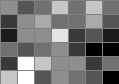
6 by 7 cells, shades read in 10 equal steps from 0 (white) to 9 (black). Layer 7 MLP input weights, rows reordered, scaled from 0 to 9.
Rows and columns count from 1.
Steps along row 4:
up down down up up same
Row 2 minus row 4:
2 -2 -2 1 -2 -6 -3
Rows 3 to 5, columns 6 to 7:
6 8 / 9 9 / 7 5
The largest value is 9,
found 3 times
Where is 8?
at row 3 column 1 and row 3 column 7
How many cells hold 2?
4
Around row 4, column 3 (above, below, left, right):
4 2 6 4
